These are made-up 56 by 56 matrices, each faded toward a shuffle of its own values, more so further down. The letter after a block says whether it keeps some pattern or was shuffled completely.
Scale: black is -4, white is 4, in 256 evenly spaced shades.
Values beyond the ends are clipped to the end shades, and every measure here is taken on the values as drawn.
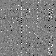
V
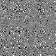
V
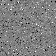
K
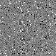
V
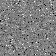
K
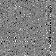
V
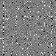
V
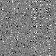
V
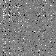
V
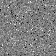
K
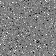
K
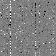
V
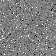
K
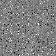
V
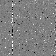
V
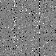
V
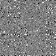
V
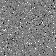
K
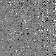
V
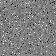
K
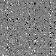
V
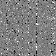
V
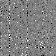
V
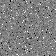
K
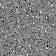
K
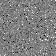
K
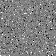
K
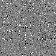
V
